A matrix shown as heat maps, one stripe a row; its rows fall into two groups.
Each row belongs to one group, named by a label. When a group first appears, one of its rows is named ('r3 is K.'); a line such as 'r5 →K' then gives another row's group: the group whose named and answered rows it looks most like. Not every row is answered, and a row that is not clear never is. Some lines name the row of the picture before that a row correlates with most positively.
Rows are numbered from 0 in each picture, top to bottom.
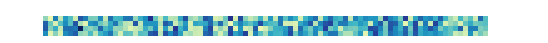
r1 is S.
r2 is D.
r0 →D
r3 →D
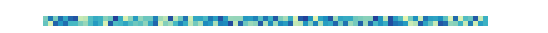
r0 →S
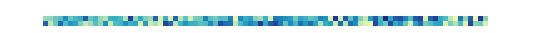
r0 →D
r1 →S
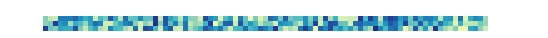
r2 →S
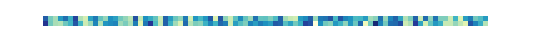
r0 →S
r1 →S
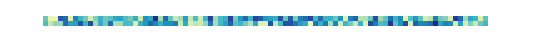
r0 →S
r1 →D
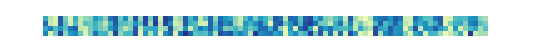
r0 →S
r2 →S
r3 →S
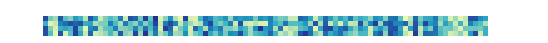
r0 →S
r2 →S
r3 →S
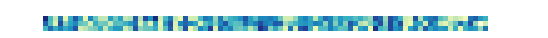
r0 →S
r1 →S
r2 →S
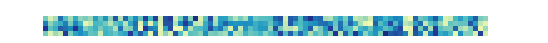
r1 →S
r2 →S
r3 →D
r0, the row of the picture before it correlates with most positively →1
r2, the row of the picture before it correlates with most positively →0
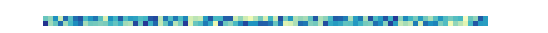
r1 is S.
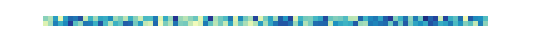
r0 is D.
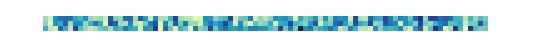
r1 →D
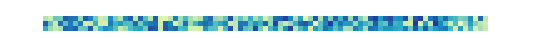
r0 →D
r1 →S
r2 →D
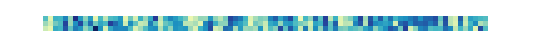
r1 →D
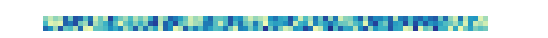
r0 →D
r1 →D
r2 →S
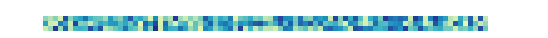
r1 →S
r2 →D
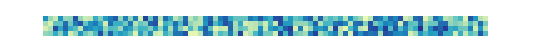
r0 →S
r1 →D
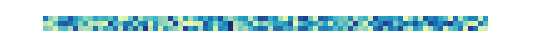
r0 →S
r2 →S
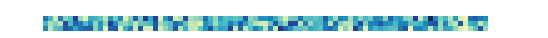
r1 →D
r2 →D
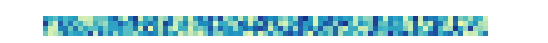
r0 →S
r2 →S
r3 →D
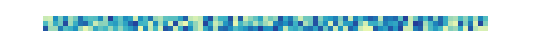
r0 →D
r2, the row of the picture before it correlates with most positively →2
